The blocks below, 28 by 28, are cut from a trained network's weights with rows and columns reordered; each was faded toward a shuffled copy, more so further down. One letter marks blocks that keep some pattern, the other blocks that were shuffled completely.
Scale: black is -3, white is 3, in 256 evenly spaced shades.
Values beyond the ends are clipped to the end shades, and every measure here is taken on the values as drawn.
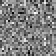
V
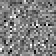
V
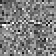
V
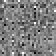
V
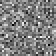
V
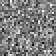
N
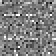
V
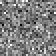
N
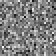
N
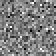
N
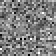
V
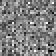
V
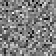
V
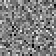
N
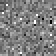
V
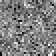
N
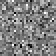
V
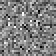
N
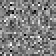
V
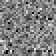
V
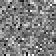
N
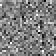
N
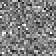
V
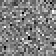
N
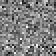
V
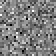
N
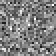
V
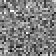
V
